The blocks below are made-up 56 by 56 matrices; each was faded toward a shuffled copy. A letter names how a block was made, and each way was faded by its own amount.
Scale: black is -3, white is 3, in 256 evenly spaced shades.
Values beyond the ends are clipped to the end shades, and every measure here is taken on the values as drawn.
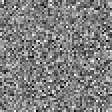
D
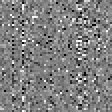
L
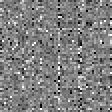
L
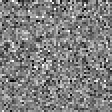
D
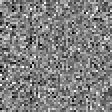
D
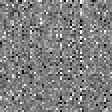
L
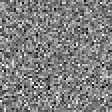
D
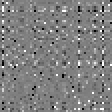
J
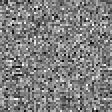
D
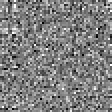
D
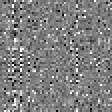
L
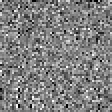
D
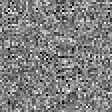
D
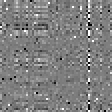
J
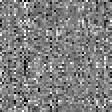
L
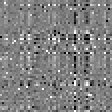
J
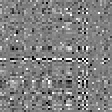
J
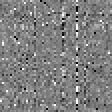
L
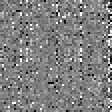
L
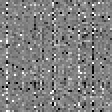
L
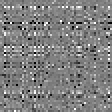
J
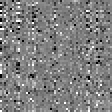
L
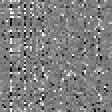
L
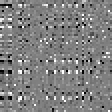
J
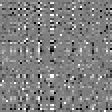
J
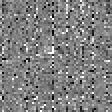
L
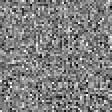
D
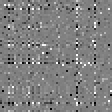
J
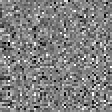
L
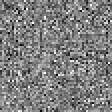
D
